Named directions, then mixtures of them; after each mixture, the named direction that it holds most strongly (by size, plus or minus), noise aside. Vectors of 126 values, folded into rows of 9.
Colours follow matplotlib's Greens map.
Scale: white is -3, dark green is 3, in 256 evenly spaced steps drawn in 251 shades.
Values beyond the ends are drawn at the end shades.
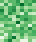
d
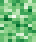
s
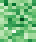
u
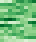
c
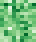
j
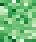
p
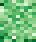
p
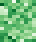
p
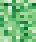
j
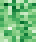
j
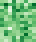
j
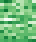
c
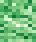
s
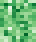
j
